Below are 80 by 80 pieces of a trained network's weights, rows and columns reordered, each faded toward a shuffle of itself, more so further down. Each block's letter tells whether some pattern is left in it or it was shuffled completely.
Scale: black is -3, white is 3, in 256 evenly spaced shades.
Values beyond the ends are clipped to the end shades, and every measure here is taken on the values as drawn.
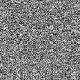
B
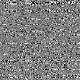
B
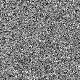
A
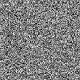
B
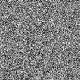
B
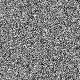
A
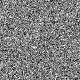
A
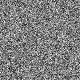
A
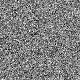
A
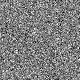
A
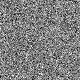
A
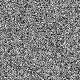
A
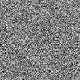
B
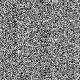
B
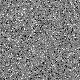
A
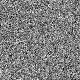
A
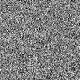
B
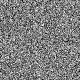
A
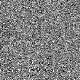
B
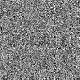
B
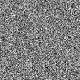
B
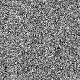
B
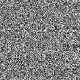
B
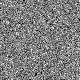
A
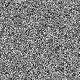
B
